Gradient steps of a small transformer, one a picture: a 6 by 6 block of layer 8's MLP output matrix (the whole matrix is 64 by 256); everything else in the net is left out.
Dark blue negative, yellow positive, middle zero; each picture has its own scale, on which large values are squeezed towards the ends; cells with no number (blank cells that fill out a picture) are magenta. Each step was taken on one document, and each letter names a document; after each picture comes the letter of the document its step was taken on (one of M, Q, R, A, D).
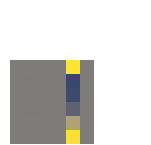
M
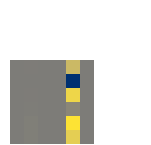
M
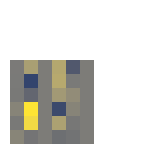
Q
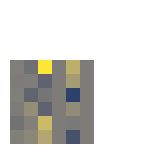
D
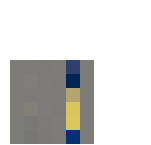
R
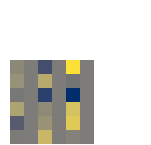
D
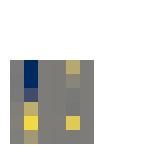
Q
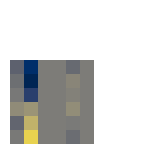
Q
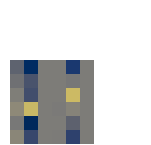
Q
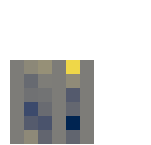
M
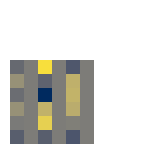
D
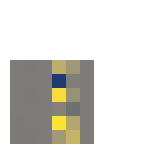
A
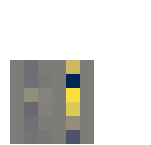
R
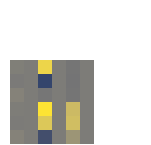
D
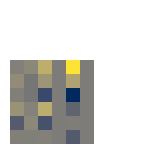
D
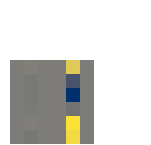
M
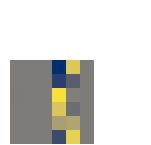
A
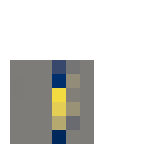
A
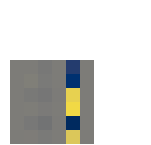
R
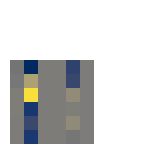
Q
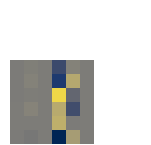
A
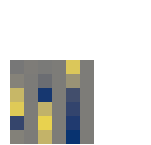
D
